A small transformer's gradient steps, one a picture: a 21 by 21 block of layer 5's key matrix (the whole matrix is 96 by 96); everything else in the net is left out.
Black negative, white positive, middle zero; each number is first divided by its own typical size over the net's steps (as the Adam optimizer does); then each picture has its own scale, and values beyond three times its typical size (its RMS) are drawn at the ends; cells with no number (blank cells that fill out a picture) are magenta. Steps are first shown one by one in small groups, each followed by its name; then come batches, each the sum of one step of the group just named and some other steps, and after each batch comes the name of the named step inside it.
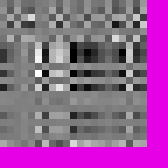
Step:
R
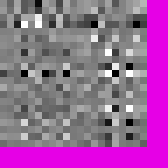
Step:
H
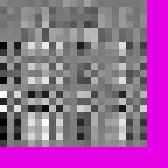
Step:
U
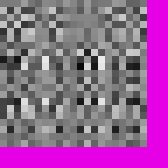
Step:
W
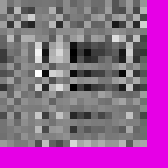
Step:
R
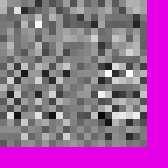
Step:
H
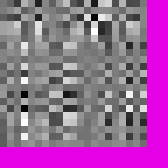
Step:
U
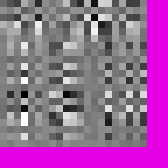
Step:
W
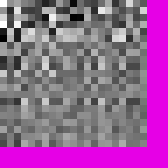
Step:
W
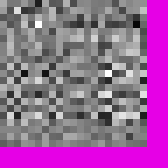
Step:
H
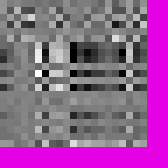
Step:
R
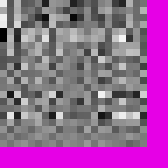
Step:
W
